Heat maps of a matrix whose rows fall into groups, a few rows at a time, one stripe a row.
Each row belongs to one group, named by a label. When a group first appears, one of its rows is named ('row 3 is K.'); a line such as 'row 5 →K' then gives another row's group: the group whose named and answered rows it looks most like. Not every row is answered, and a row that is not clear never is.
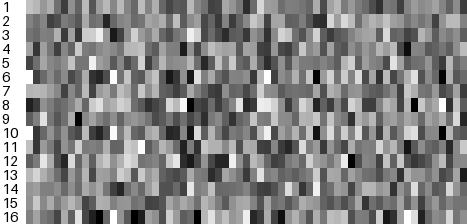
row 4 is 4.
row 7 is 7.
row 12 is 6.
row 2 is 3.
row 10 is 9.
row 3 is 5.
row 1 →7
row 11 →4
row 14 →5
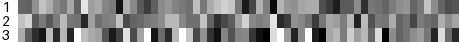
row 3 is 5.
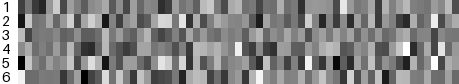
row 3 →9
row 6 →9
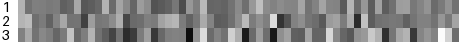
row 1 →9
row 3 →5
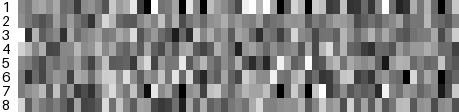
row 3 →4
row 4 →7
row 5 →5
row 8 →9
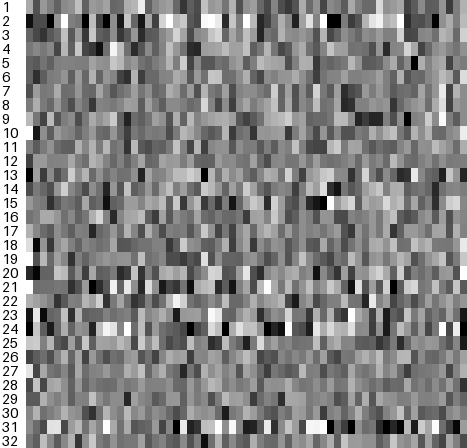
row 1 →4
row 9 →7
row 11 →7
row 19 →4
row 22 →3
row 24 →6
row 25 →7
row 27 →4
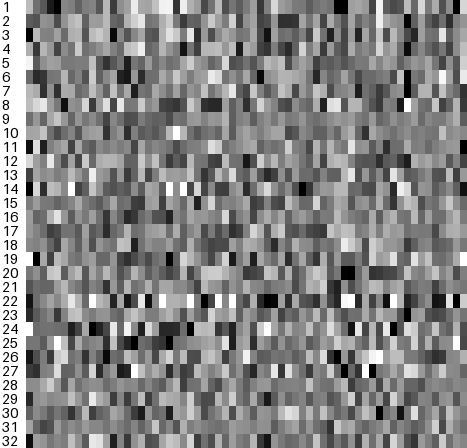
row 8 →7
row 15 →5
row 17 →3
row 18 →3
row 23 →4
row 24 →9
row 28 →6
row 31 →5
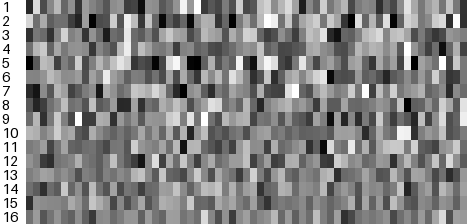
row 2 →9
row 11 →3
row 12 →5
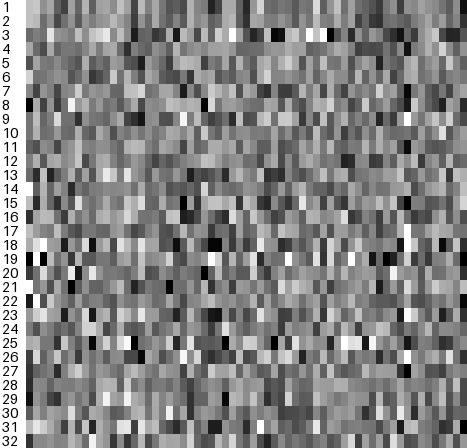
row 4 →7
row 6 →9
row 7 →4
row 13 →6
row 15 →4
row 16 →6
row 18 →7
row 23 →7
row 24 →3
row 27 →4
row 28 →6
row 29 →6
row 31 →7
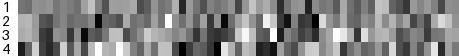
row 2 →3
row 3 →3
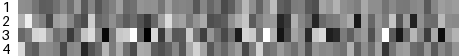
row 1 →3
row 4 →9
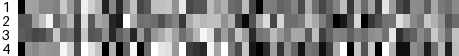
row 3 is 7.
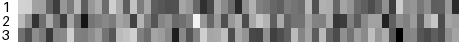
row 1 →7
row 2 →9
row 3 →4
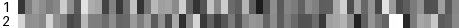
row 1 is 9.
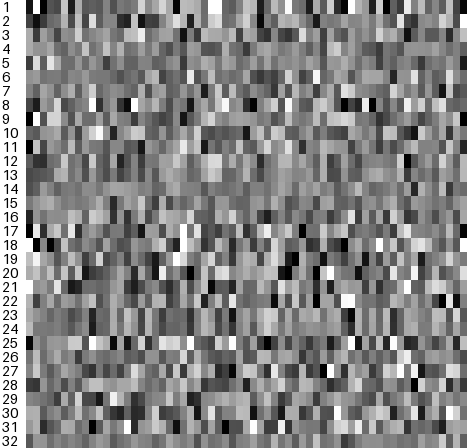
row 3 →4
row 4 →7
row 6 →5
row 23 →9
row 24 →9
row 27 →3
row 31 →3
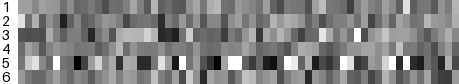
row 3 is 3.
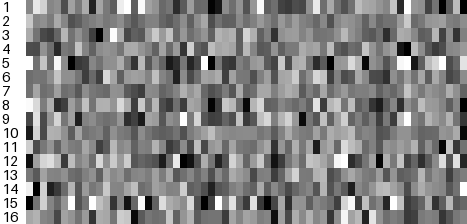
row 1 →7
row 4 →4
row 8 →7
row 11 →9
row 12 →6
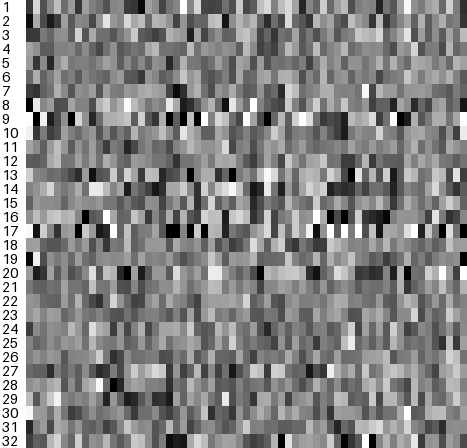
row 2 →6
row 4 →5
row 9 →4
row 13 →9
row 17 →9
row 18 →3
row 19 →6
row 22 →5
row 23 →5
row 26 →5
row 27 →3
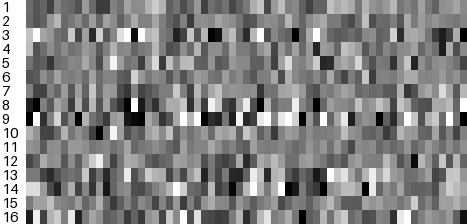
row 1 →3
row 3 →7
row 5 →5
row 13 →3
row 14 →3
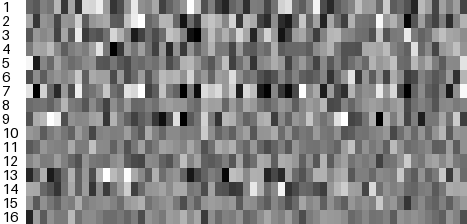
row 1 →5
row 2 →4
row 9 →6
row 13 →6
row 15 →4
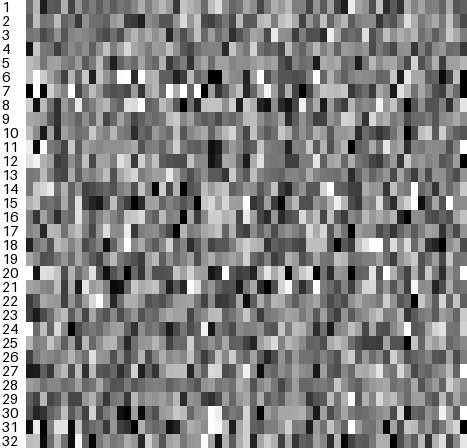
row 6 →7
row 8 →4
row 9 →3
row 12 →7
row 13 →6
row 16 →4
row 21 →5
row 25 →7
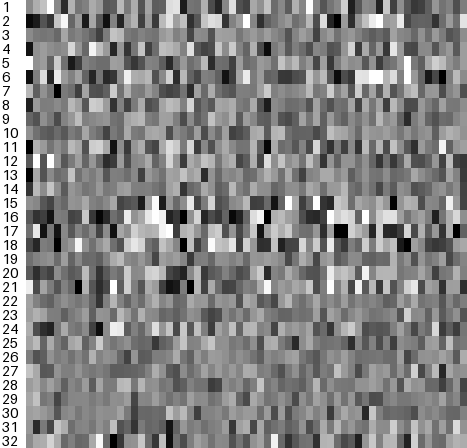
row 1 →6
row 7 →9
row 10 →3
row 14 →6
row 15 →5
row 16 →3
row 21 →9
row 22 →5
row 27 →5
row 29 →7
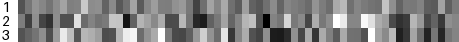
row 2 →3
